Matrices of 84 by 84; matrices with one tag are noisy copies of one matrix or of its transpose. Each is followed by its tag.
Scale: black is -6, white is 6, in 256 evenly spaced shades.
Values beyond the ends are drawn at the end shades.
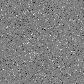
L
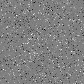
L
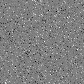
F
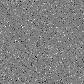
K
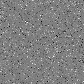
K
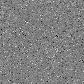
K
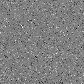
K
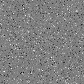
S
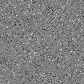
L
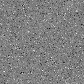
S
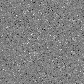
L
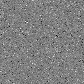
K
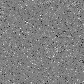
K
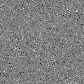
S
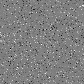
F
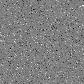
F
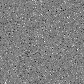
F
